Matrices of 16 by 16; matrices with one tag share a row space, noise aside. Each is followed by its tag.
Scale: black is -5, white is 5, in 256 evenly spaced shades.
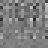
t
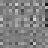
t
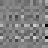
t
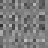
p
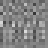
p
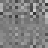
t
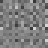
t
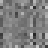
t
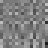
t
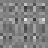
p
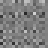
p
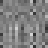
t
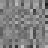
t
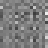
t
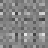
p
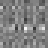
p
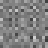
t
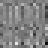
t
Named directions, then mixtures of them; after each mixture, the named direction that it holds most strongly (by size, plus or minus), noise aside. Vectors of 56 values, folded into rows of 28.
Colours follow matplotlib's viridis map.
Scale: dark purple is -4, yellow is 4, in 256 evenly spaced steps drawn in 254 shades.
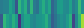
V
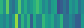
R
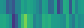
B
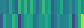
V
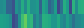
B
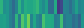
R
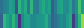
V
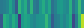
V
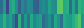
R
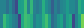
V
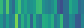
R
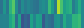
R
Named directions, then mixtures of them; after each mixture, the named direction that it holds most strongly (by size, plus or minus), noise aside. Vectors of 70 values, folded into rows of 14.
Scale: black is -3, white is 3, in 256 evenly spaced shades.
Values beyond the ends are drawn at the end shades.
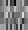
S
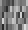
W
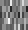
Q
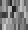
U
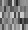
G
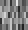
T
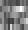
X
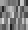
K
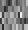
G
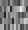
X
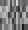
T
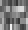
X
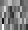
W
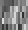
W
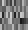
G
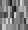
U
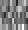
T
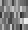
G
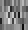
Q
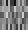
S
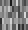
T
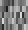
W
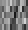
W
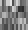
U
